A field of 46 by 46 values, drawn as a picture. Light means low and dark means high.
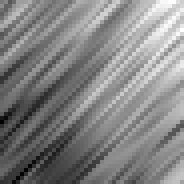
Ninth with the lowest average: top right. Histogram: bell-shaped. Slope: up to the bottom left. Mirror symmetry: none. Odd rows or columns: none.
